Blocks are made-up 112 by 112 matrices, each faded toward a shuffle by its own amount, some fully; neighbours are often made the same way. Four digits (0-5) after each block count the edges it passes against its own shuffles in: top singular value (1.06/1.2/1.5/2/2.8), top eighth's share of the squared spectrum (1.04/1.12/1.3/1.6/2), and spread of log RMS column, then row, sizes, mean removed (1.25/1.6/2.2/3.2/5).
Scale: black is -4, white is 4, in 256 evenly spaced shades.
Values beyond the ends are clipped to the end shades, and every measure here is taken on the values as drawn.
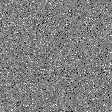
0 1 0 1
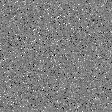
0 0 0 0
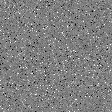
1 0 0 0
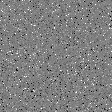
0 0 0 0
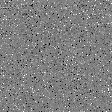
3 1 0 1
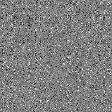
3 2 2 1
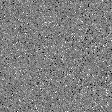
1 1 0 0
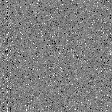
3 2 2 0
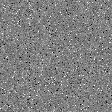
1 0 0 0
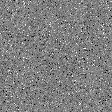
0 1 0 0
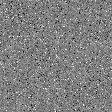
1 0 0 0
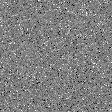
0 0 0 0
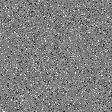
1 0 0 0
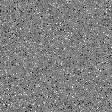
3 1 0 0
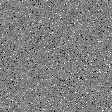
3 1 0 0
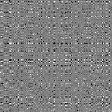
5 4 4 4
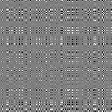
5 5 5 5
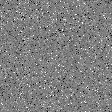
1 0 0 0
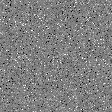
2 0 0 0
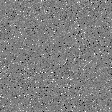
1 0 0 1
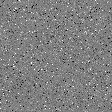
0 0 0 0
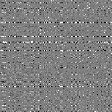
5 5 3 4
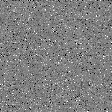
3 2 0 1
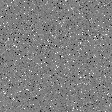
2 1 0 0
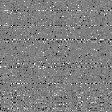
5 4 1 3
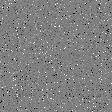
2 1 0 0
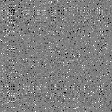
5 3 2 2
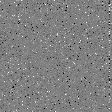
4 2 1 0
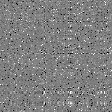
4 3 2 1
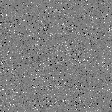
3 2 1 0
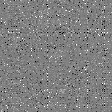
4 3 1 1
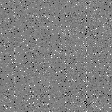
4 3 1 1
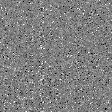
3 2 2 1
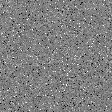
1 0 0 0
